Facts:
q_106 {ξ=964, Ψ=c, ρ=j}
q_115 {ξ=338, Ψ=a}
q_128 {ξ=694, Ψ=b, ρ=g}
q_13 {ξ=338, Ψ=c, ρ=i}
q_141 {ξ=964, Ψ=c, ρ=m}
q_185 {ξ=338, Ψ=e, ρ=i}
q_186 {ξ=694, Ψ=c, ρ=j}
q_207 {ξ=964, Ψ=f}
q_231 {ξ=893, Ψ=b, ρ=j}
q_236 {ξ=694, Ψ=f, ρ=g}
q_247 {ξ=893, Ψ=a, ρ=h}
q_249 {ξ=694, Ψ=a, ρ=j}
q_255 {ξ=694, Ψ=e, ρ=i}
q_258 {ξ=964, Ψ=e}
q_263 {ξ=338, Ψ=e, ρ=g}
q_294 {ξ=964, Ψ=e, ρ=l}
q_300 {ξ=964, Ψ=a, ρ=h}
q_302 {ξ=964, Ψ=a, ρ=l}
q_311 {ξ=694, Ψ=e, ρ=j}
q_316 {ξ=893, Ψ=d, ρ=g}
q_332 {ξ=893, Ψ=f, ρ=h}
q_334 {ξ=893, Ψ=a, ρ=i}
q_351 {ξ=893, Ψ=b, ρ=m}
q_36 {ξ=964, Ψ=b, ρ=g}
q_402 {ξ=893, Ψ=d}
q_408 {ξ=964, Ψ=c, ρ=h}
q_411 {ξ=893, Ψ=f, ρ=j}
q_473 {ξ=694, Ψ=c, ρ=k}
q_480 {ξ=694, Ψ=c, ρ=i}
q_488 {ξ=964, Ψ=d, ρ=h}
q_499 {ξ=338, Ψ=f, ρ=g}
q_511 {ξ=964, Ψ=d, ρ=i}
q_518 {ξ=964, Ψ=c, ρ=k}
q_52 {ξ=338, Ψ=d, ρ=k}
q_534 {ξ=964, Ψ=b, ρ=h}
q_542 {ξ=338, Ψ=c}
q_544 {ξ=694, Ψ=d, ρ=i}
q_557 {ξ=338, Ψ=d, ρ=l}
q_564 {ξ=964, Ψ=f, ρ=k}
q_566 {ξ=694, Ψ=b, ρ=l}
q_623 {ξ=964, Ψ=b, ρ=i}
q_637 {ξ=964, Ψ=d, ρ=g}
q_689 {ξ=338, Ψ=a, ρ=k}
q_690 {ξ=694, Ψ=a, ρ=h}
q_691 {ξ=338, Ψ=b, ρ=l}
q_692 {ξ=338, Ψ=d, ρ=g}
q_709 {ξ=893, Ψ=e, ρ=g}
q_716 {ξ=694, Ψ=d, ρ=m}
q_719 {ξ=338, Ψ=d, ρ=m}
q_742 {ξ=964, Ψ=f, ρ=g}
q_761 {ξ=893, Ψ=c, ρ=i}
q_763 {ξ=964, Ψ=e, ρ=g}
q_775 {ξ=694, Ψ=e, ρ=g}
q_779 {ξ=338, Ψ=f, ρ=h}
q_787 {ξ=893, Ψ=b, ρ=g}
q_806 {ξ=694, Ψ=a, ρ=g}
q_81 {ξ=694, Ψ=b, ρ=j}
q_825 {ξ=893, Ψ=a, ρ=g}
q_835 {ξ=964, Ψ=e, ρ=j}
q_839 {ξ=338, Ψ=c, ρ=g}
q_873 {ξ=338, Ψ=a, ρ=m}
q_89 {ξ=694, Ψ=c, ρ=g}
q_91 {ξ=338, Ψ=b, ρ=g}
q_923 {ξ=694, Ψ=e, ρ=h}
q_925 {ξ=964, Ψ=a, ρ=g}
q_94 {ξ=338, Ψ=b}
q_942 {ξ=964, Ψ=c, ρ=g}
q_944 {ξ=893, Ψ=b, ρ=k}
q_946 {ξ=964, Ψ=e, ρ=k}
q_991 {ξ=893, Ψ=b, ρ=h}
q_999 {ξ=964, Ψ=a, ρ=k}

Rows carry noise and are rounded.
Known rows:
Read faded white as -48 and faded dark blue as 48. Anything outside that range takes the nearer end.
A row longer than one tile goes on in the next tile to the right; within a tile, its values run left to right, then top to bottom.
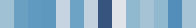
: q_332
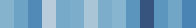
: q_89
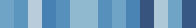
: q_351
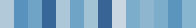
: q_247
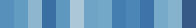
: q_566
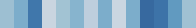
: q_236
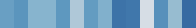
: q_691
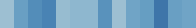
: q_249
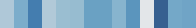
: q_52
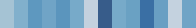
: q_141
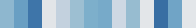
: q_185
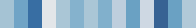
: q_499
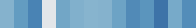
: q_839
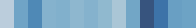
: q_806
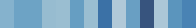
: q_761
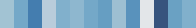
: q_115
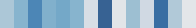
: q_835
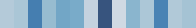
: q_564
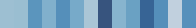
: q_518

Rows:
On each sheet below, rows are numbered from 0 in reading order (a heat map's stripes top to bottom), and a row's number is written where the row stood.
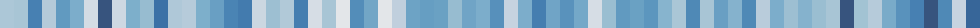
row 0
q_207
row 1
q_923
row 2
q_334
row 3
q_511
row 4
q_36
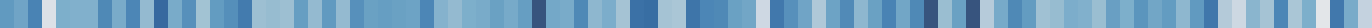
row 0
q_542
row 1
q_716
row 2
q_480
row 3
q_534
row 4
q_944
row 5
q_544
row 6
q_779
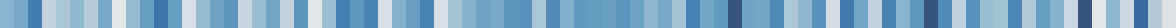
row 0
q_775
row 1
q_709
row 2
q_13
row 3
q_186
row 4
q_942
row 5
q_258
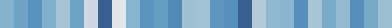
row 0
q_411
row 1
q_690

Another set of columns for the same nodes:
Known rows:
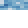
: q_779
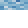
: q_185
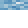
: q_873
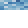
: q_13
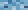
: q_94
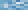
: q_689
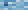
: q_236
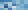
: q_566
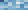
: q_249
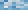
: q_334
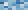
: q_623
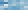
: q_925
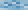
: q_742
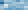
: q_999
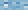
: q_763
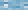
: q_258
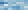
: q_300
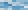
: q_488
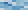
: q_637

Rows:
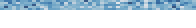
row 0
q_691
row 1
q_89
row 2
q_923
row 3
q_311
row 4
q_761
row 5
q_518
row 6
q_128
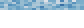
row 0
q_564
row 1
q_247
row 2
q_332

